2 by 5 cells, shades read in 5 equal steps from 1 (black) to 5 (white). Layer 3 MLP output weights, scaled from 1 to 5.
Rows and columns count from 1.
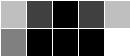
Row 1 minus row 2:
1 1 0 1 -1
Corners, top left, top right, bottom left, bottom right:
4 4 3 5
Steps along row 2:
down same same up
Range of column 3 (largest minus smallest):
0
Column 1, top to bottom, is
4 3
